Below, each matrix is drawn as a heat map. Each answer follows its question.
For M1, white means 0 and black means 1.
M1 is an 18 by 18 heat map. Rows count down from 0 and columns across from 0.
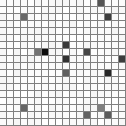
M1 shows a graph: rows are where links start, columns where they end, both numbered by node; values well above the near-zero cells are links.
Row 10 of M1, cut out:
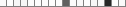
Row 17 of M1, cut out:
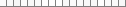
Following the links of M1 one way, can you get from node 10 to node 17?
no
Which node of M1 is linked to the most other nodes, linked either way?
node 15
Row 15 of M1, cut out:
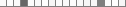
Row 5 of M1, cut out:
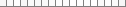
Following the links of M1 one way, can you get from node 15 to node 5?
no
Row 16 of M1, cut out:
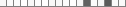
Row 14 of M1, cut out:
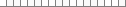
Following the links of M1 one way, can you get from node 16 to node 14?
yes
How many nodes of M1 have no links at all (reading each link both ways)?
4
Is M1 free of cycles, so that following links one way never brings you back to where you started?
yes
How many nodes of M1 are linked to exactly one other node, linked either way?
3
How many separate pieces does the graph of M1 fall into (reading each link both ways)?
5
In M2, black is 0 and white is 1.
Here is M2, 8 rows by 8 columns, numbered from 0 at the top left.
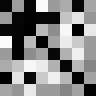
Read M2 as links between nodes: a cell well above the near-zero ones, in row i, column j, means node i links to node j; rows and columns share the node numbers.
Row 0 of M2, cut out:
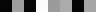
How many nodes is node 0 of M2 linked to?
5
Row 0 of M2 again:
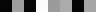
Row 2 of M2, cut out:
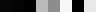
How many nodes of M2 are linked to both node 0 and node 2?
4
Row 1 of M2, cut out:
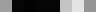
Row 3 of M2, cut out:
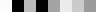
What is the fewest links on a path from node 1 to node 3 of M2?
2
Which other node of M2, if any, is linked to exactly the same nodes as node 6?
node 0
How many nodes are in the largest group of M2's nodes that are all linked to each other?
5
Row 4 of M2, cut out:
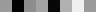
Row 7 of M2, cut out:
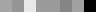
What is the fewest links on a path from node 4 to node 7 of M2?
1
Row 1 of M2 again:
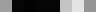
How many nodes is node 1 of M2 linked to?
4
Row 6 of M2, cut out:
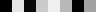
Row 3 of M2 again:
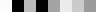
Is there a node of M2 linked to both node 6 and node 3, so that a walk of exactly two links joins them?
yes
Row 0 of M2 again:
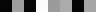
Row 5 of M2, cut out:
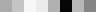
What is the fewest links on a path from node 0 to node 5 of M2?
1
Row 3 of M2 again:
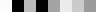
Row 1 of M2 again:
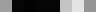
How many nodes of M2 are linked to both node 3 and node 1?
4
